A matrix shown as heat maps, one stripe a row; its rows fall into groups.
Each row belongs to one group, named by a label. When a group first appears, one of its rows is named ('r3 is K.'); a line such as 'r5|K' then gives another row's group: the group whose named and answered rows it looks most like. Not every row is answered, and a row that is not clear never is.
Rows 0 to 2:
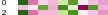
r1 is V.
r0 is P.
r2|P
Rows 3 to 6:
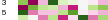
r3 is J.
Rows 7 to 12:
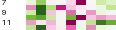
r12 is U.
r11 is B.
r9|U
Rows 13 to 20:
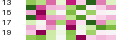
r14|P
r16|P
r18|B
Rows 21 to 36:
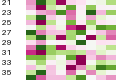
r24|U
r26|B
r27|P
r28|V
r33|B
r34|B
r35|U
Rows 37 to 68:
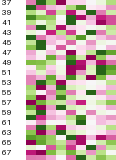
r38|P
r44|P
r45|U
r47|B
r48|V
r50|B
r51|B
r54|J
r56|J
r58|J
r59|U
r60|P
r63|J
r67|V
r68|B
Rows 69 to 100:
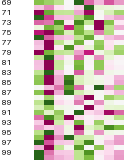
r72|P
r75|V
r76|P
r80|U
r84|J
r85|J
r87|J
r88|B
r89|U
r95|U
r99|P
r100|P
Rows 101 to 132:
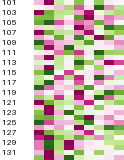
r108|V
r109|P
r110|J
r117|U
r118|P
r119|B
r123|J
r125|P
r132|J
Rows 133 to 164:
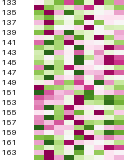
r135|J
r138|B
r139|J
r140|V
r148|U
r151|P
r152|B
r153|B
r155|V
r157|B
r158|P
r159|B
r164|J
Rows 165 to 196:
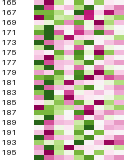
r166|P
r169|V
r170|U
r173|P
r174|U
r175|V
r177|P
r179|V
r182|P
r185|V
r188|U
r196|P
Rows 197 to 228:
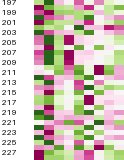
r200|P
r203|P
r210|V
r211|V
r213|U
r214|B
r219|P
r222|P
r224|P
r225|U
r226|V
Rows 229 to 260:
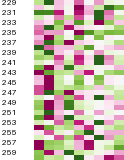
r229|U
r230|B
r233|V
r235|B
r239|U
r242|J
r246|V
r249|J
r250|J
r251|U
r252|J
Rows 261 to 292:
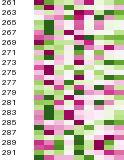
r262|J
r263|B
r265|U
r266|U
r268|B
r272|U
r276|B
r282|U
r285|B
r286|P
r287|J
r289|V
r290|V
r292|P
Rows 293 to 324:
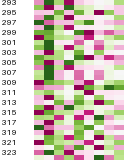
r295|V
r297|P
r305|J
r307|U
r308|U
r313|V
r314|J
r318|P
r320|V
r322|V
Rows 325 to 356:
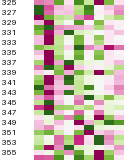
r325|V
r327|P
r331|J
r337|J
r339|V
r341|J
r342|P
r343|J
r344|B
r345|U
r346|V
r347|U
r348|V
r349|B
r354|J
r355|V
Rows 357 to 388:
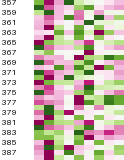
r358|P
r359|U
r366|P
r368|B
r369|P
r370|V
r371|P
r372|J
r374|B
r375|P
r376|B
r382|P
